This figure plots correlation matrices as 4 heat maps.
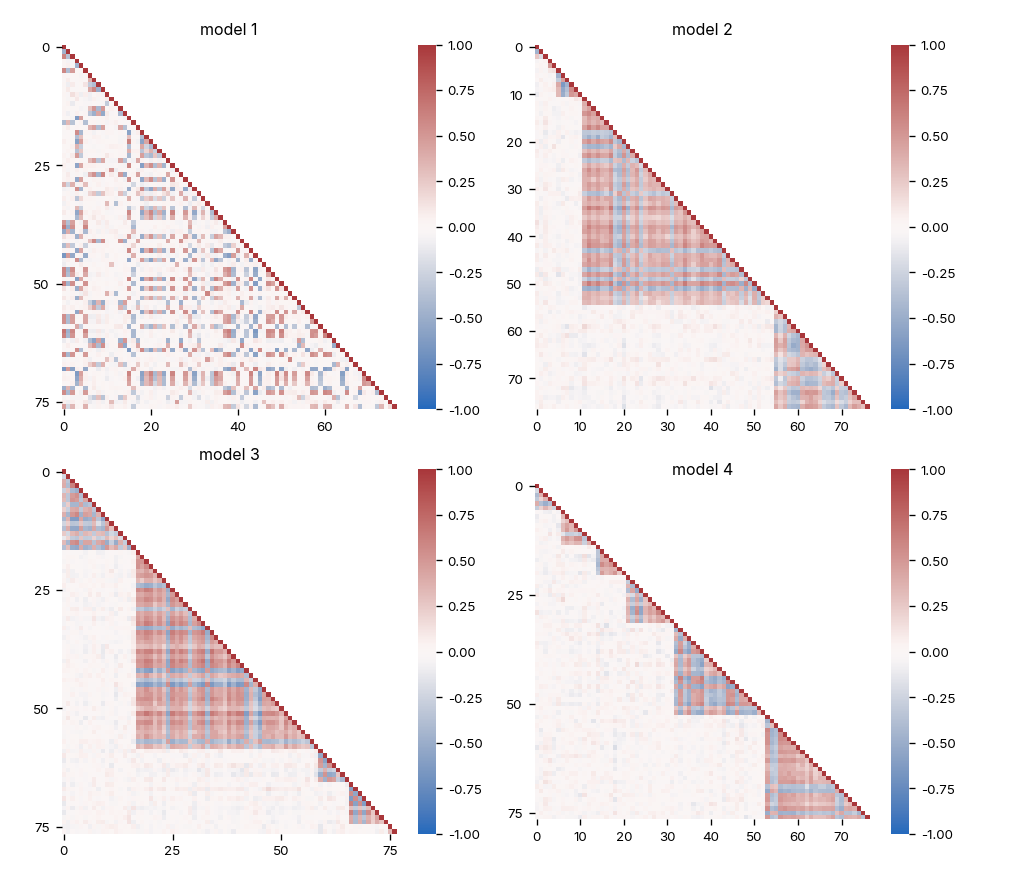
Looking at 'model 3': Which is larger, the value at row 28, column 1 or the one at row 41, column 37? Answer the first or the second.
the second
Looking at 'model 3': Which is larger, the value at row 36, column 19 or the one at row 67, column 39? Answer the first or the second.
the first
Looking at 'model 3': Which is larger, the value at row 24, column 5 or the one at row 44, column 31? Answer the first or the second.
the first
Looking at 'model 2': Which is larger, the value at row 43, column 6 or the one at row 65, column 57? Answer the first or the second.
the second
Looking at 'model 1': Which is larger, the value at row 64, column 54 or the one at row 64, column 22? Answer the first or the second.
the first
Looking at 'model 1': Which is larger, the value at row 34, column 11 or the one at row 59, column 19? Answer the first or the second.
the first
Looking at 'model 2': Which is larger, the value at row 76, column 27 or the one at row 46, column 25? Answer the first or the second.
the second
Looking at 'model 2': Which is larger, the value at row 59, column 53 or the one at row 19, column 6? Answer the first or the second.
the first
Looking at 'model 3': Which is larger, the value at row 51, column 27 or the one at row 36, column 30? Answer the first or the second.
the first
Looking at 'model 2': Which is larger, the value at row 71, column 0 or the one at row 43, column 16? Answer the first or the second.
the first
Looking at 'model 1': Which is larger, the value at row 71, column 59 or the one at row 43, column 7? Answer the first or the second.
the second
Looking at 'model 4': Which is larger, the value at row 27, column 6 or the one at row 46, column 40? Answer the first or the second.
the second
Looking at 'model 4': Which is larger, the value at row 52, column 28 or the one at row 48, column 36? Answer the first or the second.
the second
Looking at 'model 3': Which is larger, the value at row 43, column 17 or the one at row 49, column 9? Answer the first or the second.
the first
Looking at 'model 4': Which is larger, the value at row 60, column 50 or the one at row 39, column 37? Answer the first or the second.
the first
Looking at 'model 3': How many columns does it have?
77
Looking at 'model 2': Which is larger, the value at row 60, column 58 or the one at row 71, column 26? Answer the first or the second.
the first
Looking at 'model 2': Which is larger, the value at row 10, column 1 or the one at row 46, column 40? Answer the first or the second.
the second
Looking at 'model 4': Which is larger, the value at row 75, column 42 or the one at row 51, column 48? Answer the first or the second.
the first
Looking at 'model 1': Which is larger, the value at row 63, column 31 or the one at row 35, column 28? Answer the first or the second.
the second
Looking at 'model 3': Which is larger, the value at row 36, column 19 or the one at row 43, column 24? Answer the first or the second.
the first
